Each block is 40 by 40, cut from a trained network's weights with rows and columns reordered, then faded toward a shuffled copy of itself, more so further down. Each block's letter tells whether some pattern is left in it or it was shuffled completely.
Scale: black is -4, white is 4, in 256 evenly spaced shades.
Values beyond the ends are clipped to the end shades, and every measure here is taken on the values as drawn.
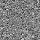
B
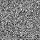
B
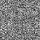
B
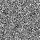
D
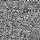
B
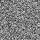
D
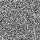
D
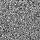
D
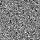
D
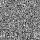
B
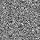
B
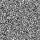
D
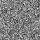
B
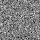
D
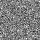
D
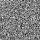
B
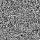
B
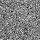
D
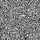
D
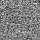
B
